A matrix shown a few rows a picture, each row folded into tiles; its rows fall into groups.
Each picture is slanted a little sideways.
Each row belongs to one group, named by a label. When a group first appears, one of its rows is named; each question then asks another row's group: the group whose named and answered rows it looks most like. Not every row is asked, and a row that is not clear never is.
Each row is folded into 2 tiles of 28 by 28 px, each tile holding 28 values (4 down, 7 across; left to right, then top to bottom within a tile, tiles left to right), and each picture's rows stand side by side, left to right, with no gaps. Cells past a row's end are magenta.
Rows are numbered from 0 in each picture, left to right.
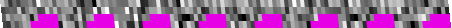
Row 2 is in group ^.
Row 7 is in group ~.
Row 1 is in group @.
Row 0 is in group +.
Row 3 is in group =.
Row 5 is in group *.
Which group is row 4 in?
=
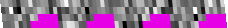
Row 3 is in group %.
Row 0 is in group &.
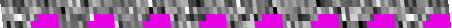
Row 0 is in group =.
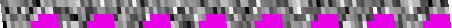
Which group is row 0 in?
@
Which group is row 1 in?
=
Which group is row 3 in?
~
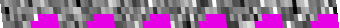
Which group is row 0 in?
*
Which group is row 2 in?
+
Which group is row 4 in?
+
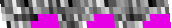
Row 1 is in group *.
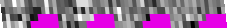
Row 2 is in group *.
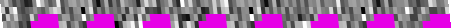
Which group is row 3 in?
=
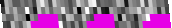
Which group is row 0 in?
%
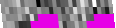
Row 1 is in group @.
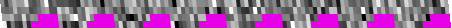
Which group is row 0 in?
^
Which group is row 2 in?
=
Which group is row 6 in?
%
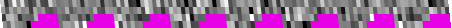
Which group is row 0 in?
*
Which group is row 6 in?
*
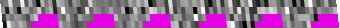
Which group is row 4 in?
^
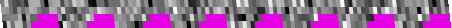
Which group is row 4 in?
=
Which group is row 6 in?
^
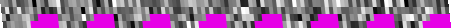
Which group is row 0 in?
~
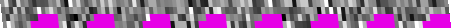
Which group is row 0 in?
^
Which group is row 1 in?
=
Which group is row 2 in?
*
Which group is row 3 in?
@
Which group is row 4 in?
^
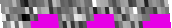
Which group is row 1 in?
+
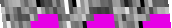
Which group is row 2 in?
^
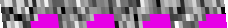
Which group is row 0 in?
=
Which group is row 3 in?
~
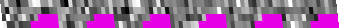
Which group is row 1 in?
=
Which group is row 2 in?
~
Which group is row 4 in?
*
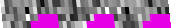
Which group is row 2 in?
~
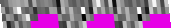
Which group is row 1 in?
%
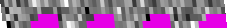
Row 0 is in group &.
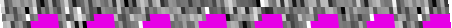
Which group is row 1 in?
@
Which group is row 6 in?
*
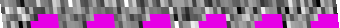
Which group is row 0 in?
@
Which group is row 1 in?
*
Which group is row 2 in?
*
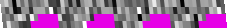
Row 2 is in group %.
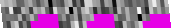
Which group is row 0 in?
&
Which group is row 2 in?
%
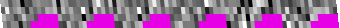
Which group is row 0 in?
@
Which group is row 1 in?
%
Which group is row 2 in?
%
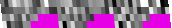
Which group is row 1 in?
&
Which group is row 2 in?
&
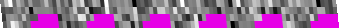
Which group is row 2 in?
@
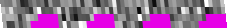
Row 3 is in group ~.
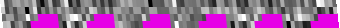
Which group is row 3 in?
^
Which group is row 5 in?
+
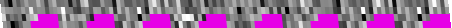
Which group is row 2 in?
%
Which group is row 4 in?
~
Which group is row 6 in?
%
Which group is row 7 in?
%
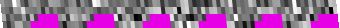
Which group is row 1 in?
+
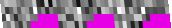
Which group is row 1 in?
@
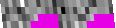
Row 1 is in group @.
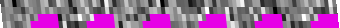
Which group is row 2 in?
&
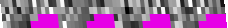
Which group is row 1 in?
^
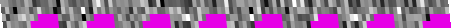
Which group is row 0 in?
~
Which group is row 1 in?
%
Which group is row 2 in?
&
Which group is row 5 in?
*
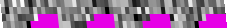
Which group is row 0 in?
*
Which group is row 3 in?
*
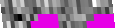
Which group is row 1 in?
+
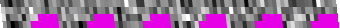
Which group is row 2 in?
*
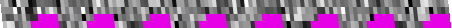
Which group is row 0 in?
^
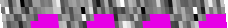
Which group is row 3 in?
%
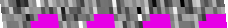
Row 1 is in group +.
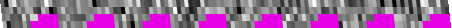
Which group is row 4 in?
~
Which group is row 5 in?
&
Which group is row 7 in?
&
